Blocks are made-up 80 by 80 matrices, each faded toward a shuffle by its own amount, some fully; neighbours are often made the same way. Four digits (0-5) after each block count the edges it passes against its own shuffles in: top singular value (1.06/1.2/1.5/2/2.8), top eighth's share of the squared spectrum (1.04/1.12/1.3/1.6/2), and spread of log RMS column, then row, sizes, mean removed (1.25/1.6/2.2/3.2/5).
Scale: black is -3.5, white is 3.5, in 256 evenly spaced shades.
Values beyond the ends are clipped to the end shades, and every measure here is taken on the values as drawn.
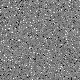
0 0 0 0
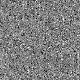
3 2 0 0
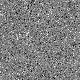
0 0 0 0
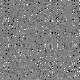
4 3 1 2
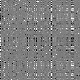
5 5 3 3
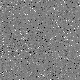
2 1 0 0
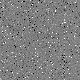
2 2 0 0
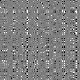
5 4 3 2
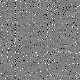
4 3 1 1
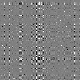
5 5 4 3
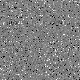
3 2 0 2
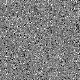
1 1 2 0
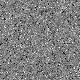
0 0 0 0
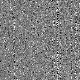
2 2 3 0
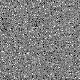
3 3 1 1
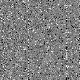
3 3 2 0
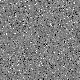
1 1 0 0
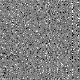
3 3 2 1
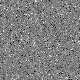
0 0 0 0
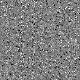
1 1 2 0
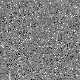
1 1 1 0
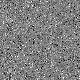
0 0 0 0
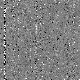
3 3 2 0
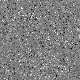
0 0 0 0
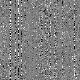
2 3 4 0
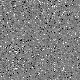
3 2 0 1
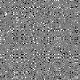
4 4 2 2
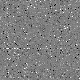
3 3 1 1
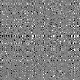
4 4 3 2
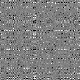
5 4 2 3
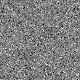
0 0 1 0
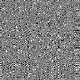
4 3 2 2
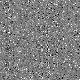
3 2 1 0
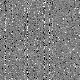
2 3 3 0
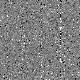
2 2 2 0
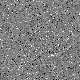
0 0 0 0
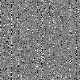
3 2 3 0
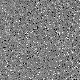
0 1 1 0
